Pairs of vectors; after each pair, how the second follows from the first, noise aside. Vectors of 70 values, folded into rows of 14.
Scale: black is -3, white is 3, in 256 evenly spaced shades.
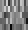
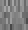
shrunk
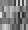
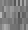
shrunk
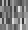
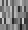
negated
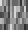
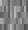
shrunk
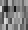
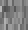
shrunk
